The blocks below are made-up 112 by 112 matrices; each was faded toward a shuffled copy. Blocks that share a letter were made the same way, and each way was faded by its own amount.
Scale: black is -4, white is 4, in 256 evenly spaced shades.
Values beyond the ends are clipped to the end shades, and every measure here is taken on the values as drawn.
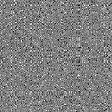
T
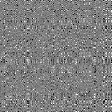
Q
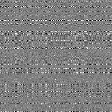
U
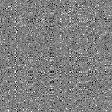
T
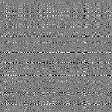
U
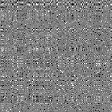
Q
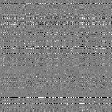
U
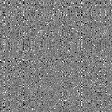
T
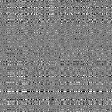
U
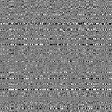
U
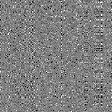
T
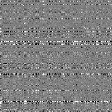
U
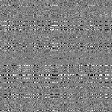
U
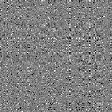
T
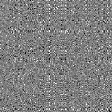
T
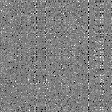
T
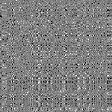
Q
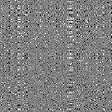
Q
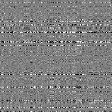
U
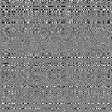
U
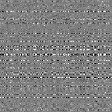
U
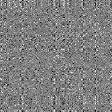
T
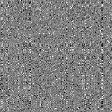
T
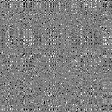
Q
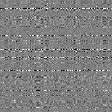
U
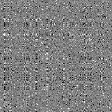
T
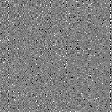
T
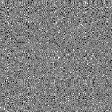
T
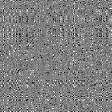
Q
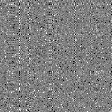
T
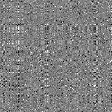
T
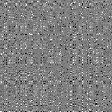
Q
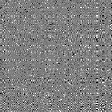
Q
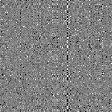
T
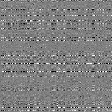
U
